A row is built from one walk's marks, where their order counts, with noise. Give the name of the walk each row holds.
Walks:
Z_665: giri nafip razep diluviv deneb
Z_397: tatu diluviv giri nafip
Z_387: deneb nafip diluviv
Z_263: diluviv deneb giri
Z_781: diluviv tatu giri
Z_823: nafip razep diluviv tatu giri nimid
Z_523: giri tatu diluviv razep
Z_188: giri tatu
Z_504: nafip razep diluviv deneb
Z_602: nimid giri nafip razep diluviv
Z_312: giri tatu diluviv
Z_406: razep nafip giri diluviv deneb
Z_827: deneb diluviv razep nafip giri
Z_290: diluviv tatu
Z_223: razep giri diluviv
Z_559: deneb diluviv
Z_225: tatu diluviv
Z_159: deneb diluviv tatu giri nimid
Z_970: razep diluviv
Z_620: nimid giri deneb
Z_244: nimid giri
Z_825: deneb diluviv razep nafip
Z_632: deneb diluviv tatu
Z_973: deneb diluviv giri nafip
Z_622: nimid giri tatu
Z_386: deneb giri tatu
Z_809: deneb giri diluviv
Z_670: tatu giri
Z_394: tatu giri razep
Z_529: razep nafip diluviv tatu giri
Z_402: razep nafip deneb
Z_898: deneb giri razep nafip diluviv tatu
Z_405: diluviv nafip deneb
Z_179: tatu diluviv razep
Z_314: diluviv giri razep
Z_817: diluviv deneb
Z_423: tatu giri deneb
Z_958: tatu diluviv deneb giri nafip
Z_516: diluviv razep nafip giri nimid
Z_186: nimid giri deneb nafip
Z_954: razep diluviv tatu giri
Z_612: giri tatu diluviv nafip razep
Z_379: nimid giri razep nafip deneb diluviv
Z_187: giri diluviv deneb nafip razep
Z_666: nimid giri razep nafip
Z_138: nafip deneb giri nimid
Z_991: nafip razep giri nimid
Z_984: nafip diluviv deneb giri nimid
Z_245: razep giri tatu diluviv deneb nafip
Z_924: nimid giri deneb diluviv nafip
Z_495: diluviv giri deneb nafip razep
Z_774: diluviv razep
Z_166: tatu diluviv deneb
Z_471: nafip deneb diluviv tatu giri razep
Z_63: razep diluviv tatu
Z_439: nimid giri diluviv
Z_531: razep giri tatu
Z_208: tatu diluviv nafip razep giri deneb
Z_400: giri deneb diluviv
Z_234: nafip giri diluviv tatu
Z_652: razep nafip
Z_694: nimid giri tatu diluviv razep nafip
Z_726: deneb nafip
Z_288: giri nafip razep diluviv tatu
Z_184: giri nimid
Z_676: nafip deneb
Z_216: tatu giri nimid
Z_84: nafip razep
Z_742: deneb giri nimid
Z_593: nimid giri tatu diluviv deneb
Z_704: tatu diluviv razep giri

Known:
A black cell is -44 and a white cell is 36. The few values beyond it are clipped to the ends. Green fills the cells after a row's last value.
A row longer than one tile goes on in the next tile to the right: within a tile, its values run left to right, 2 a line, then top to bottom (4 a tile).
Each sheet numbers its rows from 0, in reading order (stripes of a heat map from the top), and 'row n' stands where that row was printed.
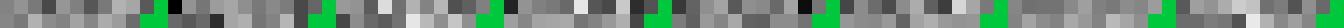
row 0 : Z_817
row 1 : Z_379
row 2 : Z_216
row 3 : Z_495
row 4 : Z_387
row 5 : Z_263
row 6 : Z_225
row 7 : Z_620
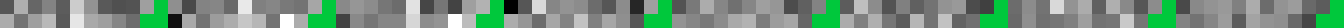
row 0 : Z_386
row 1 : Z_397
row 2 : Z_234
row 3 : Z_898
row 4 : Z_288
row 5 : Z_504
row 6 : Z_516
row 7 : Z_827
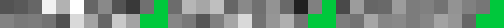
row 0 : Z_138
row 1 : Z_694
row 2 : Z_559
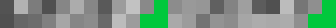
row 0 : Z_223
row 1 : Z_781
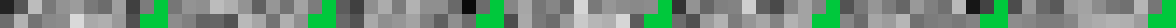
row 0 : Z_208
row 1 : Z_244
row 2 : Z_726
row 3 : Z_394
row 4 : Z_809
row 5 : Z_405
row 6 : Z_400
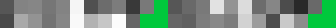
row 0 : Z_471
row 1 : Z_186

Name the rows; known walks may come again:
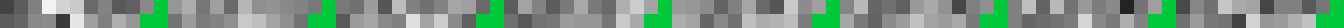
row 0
Z_742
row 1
Z_670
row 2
Z_166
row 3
Z_223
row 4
Z_781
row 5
Z_188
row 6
Z_622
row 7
Z_984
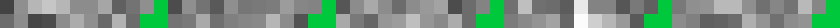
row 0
Z_666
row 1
Z_559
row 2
Z_288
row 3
Z_423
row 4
Z_244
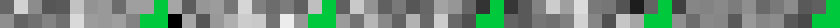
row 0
Z_531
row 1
Z_397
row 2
Z_504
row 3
Z_186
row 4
Z_827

